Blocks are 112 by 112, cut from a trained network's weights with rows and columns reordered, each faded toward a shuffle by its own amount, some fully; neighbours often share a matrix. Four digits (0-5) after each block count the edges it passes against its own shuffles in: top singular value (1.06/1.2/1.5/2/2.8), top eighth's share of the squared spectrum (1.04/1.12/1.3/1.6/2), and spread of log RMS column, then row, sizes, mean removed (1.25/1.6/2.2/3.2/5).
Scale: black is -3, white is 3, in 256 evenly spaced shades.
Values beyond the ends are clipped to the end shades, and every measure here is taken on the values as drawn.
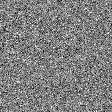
0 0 0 0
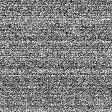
4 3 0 1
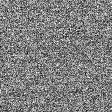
1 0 0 0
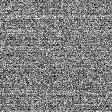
3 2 0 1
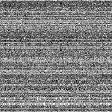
5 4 2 3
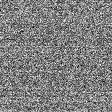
2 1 0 0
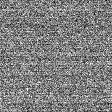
3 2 0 0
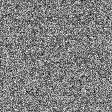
0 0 0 0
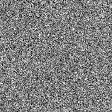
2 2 0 1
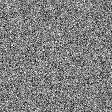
0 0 0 0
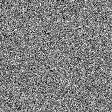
1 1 0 0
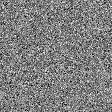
0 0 0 0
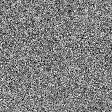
0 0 0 0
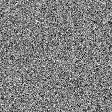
2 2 0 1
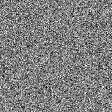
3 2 0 1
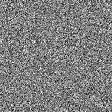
3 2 0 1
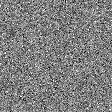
1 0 0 0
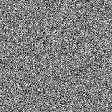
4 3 0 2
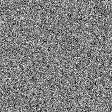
1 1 0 0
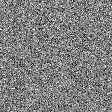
1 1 0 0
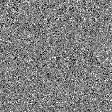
3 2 1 2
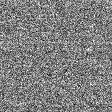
1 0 0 0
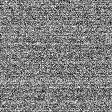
3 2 0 0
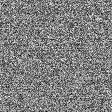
1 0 0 0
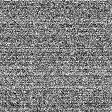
4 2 1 1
